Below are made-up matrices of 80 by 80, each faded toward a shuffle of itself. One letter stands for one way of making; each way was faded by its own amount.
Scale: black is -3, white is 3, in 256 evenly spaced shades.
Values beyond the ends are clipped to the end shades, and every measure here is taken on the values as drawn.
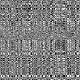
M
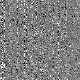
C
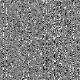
C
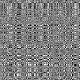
M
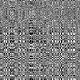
M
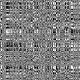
M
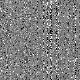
C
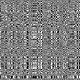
M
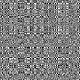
M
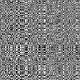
M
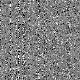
C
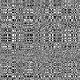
M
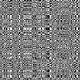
M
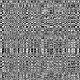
M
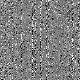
C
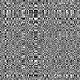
M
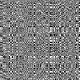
M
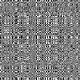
M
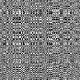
M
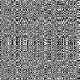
M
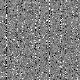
C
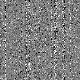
C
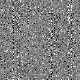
C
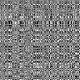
M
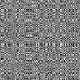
M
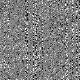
C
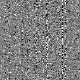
C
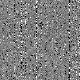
C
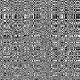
M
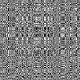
M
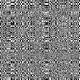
M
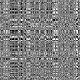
M
